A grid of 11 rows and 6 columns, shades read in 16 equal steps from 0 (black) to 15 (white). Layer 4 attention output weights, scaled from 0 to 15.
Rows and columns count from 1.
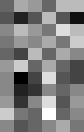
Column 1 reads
6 5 8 7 6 9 8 8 9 12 8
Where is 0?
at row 7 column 2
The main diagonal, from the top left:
6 2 9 10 10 4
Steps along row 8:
down up up down up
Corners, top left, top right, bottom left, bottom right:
6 11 8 7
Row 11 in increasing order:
5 6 7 8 8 10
